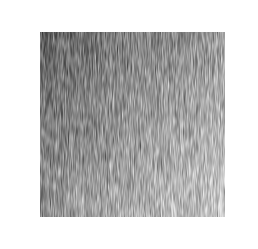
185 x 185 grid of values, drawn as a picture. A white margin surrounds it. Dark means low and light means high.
Mirror symmetry: none. Histogram: bell-shaped. Grain: streaks running down. Slope: up to the bottom right.
